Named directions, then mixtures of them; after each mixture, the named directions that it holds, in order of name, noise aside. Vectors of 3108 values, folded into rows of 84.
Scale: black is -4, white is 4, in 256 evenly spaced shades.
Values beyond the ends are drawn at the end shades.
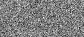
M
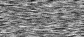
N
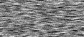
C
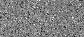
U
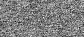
M, N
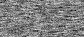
C, U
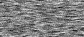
C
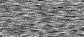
C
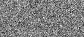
M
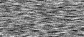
C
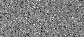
U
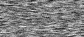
N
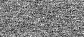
C, M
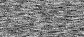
C, U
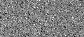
U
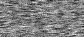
C, N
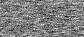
C, M
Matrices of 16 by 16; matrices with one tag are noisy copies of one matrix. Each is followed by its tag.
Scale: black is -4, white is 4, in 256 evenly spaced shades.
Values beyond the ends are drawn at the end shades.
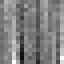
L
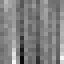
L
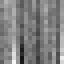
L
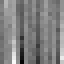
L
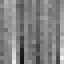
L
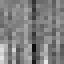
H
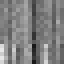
H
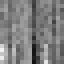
H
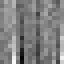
L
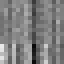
H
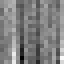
L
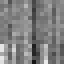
H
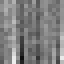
L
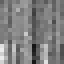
H
